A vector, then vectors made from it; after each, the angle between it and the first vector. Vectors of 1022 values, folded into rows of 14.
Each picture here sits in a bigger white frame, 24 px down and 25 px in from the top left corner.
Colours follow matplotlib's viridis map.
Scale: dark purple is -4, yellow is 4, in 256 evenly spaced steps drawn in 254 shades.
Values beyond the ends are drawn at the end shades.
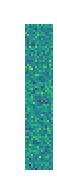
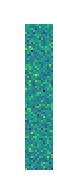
partly aligned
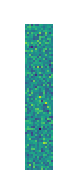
partly opposed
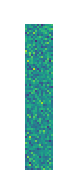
partly opposed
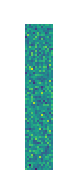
nearly parallel
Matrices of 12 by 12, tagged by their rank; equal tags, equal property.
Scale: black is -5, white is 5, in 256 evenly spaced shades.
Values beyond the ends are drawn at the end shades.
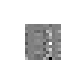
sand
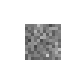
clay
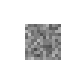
clay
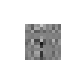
sand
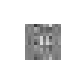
sand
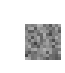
clay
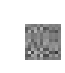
sand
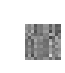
sand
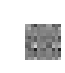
sand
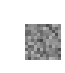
clay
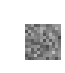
clay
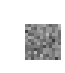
clay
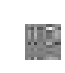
sand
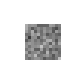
clay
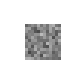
clay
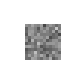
clay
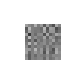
sand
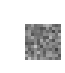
clay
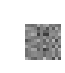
sand
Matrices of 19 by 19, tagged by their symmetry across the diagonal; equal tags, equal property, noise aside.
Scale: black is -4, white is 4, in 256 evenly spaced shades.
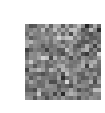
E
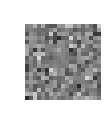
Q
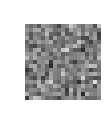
Q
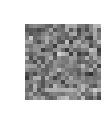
E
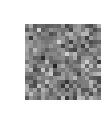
Q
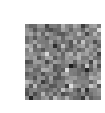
Q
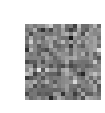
Q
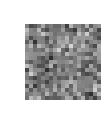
Q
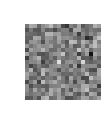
E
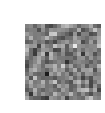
Q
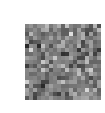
E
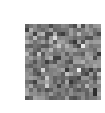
E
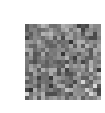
E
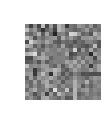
Q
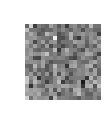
E
